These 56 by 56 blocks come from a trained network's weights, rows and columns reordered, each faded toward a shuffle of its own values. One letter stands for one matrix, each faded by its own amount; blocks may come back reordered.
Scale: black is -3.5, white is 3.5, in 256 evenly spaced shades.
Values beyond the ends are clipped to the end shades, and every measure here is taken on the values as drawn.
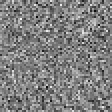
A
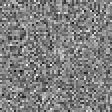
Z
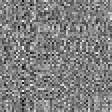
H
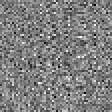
A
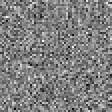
A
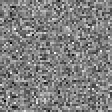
Z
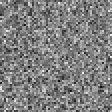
Z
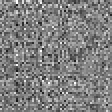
H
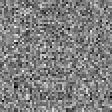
A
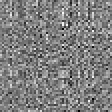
H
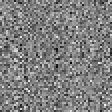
A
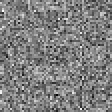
A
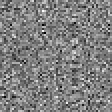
A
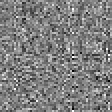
A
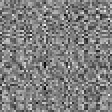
H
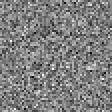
Z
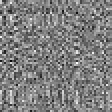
H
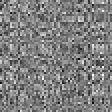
H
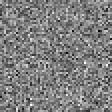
A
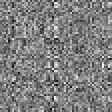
H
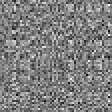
H
